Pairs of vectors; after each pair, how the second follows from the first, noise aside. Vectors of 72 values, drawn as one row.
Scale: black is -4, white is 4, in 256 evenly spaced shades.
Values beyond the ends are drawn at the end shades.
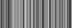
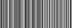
sign-scrambled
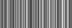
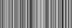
sign-scrambled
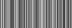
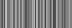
shuffled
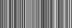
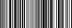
scaled up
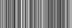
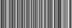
shuffled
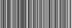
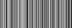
negated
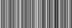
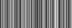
negated
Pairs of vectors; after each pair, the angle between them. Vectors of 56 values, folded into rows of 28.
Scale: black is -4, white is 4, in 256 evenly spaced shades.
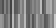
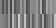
nearly parallel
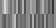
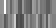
partly aligned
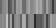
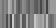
nearly opposite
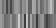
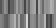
partly aligned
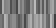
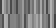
nearly parallel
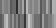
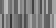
partly aligned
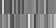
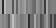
nearly opposite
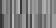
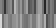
partly opposed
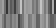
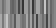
orthogonal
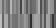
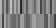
partly aligned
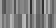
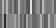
partly opposed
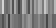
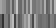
partly aligned
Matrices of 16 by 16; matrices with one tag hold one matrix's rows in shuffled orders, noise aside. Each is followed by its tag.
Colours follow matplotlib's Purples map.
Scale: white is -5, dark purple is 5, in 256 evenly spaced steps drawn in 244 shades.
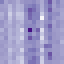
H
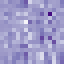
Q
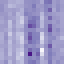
H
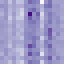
H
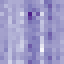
H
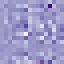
Q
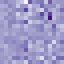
Q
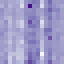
H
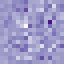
Q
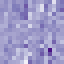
Q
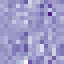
Q
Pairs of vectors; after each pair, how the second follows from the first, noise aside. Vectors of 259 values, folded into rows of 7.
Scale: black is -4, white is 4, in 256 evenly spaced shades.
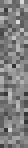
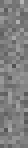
shrunk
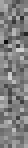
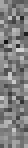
copied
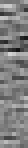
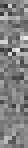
sign-scrambled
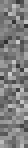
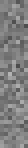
shrunk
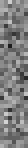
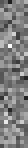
sign-scrambled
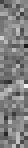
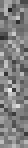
shuffled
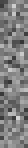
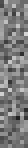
sign-scrambled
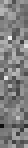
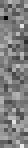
shuffled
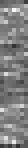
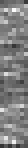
copied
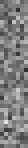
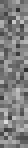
copied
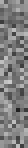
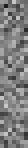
shuffled
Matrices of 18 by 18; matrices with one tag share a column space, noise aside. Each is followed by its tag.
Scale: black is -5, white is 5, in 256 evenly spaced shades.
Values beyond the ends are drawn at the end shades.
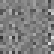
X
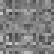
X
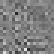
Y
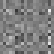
X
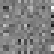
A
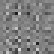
Y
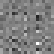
Y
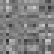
A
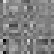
A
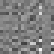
Y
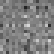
A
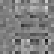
A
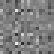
X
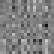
A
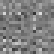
Y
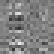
Y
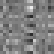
A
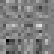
A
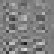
Y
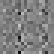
X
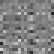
Y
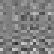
Y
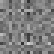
X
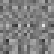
A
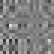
A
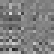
Y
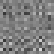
Y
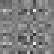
X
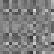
X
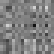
A
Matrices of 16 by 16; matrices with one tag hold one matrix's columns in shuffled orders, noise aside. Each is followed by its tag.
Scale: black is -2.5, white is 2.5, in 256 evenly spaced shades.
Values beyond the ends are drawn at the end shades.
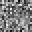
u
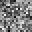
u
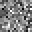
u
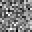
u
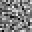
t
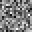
u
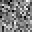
u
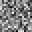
u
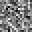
u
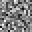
t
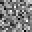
t
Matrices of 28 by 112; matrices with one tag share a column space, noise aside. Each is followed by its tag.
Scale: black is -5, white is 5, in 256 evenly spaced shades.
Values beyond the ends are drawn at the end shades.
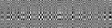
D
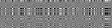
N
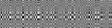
D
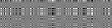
N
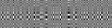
D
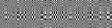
D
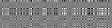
N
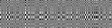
D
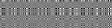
N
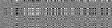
N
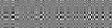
D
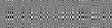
D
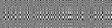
D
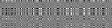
N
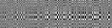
D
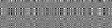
N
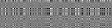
N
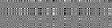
N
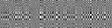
D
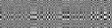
D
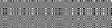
N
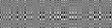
D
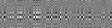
D
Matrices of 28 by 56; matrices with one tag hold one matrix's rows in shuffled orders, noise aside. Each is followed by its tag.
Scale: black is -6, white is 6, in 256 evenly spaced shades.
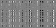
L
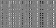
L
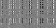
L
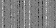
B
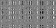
L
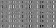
L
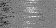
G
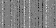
B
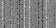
B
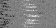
G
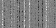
B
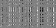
L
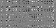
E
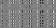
L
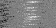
G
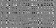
E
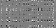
E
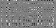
E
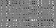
E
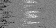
G
